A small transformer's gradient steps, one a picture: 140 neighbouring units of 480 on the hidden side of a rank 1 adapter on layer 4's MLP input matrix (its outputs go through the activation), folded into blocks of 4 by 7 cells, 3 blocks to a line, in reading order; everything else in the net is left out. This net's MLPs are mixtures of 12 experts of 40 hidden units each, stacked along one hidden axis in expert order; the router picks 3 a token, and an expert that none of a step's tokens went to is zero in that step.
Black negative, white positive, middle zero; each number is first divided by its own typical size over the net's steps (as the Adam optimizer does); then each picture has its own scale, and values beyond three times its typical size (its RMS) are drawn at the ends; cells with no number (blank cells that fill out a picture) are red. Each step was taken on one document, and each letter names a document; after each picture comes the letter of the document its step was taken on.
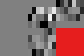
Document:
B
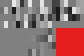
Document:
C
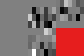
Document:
B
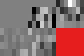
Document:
B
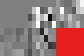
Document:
C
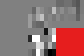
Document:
B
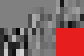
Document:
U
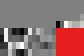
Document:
U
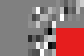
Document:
C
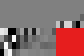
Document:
U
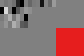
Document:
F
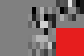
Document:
B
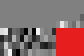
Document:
U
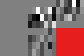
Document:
C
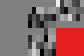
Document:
B
